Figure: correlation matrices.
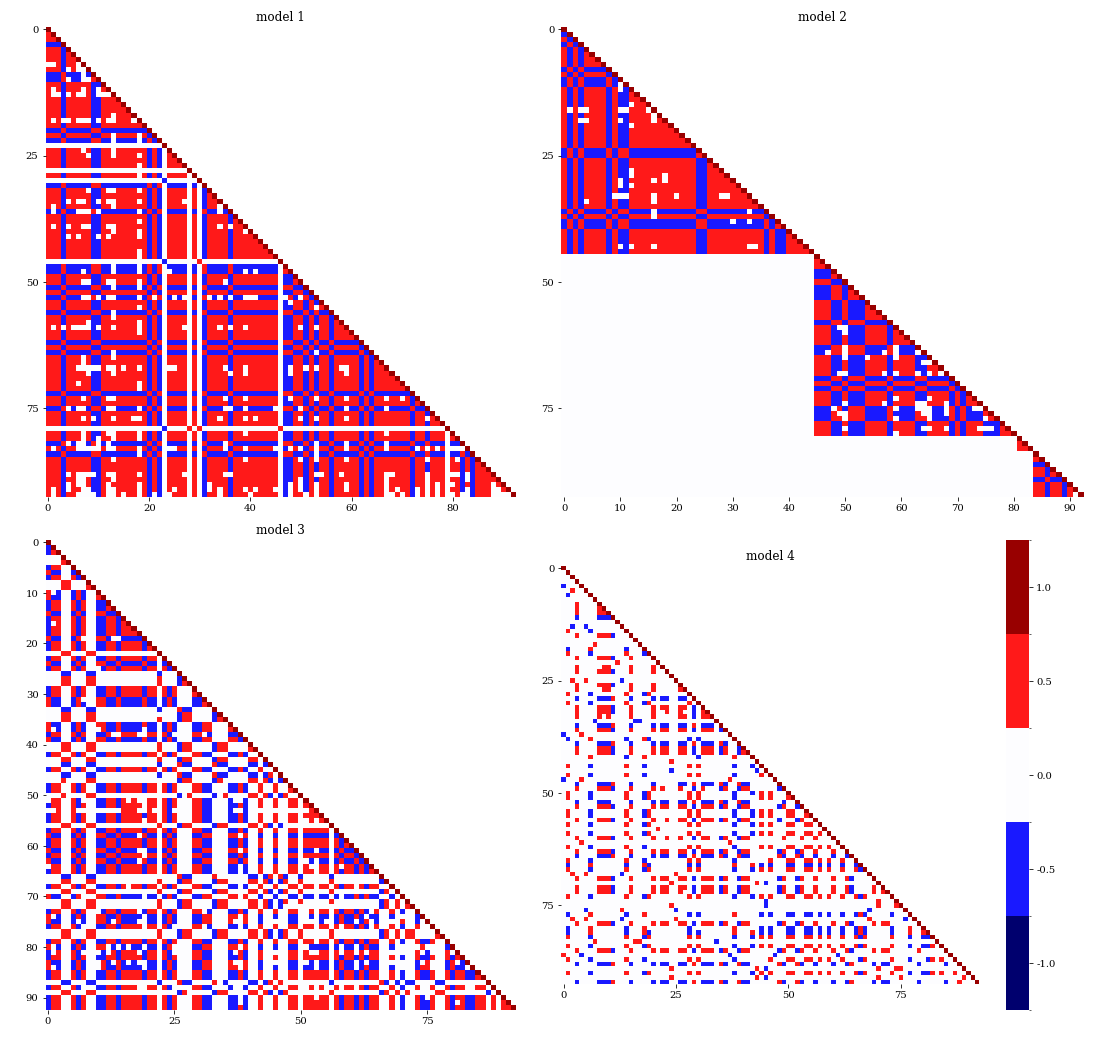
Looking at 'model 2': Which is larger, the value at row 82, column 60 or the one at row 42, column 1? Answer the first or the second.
the first
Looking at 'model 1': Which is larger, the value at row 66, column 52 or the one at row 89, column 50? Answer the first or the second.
the first
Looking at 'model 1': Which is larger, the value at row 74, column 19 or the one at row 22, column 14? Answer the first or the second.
the first
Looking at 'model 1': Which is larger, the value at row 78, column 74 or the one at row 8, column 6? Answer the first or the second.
the first
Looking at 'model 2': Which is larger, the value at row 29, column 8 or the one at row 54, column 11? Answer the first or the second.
the second
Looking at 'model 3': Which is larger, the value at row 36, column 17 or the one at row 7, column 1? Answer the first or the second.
the second
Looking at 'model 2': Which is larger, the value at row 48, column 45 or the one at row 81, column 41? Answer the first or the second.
the second
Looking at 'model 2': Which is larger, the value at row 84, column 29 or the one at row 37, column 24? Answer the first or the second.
the first
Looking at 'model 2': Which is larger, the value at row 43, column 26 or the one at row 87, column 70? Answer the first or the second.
the first
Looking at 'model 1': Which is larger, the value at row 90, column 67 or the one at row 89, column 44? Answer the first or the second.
the second
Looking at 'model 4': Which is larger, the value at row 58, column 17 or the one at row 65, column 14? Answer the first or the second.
the second
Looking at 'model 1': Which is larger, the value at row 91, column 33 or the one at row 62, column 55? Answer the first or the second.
the first
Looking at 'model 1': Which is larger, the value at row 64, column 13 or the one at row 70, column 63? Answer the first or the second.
the second
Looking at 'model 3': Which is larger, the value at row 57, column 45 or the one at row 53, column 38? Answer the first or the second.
the first
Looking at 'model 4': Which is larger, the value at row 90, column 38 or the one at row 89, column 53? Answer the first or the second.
the second
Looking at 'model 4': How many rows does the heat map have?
93
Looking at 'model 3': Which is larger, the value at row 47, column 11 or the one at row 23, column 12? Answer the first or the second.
the second
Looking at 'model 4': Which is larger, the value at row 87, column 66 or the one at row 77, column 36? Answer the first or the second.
the second
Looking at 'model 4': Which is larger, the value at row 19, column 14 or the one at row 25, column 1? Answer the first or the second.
the first
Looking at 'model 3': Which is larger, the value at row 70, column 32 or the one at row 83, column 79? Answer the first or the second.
the first
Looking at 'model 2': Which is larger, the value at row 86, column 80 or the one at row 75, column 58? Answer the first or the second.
the second
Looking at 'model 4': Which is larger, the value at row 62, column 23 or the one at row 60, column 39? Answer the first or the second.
the first
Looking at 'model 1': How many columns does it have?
93
